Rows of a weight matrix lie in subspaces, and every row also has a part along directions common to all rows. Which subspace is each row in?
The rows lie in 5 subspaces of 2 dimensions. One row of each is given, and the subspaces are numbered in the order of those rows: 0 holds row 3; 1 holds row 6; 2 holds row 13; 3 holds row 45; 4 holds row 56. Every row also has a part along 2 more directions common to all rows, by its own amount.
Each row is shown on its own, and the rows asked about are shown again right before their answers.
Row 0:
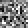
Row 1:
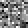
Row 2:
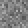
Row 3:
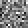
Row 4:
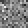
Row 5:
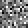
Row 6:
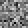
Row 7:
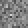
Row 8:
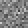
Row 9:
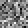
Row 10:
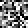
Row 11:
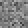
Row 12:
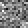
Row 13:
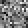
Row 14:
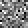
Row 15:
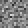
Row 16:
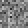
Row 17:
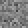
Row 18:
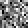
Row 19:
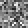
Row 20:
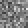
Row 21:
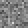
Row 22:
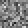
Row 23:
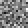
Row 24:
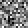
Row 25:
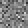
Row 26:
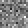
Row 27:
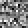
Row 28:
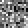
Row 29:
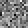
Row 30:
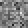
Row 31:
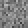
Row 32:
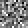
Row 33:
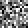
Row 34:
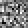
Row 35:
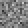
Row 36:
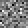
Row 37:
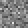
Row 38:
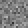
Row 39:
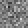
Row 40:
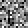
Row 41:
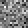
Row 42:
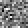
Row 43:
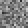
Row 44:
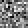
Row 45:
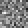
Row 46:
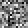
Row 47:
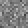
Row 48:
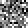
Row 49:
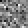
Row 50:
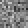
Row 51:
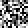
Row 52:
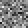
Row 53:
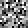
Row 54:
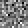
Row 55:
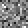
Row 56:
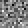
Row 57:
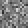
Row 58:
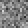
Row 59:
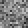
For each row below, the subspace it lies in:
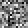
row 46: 0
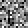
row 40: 0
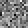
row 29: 3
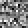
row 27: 1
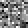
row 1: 0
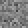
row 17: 1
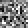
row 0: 1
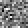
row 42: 4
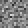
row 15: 4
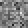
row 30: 1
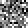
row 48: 2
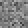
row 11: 1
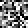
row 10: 1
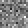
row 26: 2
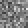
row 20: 2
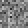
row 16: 0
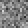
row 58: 3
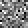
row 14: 0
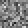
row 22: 1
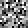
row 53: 4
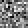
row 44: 2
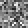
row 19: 1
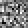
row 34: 1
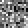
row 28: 2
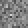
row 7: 4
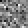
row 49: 1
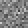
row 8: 0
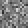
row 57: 3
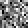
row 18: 3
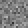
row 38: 0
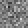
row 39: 2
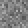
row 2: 4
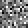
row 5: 3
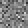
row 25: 0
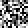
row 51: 3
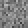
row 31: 4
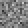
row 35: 4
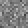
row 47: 3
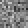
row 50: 2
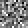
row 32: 4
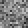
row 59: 2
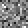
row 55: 1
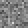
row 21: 0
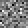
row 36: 4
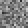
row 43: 3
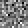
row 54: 4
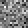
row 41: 2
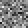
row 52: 4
